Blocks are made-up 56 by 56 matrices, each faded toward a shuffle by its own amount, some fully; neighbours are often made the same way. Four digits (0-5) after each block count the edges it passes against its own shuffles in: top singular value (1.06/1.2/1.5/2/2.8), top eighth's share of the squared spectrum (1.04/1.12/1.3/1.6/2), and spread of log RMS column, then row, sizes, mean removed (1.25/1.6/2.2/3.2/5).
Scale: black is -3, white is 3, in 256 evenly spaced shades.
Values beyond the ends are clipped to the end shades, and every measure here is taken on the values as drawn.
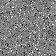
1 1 0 0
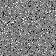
1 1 0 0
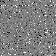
2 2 0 1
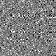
3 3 1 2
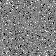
2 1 0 0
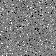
1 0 0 0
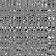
4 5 3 3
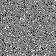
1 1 0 0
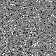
2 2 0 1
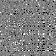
4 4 2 2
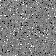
0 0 0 0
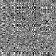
4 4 3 2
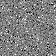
1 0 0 0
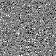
3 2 0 1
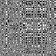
4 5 3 3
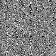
1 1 2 0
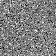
0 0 0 0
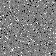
0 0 0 0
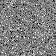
0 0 0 0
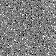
0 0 0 0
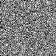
2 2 0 0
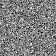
0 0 0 0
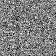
0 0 0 0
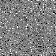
3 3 1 1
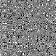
3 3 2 2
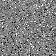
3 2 0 0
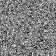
2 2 0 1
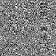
4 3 1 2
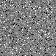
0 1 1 0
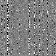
3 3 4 0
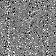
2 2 2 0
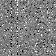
2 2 2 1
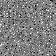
2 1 0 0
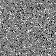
2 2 0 1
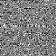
3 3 1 2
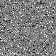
1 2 0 0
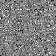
3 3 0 1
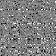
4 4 1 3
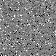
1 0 0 0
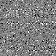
3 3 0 2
